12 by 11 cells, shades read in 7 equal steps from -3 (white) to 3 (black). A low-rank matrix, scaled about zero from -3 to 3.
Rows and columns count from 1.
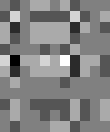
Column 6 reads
0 1 -1 -1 0 -1 -1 0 0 1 0 -1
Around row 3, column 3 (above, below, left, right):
0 0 2 -1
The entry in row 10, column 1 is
1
